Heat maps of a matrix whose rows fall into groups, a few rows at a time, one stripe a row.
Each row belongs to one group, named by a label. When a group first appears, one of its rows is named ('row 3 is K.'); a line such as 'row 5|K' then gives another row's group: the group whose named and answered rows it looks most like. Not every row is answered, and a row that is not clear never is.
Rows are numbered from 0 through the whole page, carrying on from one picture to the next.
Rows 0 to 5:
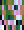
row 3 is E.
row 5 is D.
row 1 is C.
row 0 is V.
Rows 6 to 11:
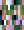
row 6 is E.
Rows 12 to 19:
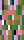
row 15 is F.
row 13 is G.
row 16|D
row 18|E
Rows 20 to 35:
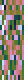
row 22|D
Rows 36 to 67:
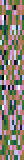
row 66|V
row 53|V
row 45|F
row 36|D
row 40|D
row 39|D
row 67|C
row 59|G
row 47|G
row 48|C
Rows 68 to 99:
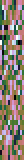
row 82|F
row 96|E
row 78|G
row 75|V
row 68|E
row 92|C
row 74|C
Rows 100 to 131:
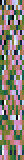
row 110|C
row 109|G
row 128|V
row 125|V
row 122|D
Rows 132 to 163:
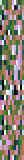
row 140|D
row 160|E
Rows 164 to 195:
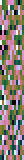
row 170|V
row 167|D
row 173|V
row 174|G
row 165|C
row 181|D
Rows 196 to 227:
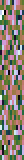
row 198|D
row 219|F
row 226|G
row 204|F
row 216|G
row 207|V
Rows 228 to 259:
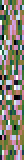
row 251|D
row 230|C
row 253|E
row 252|C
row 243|V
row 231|V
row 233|G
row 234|G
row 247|E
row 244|E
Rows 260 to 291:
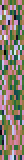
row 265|G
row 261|G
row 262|F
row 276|F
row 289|F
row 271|C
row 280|F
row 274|G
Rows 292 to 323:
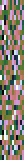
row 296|D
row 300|C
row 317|F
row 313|E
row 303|C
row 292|F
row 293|D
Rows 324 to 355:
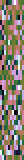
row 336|C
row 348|C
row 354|E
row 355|D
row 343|G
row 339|V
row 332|C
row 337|V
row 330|V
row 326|D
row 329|G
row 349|V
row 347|G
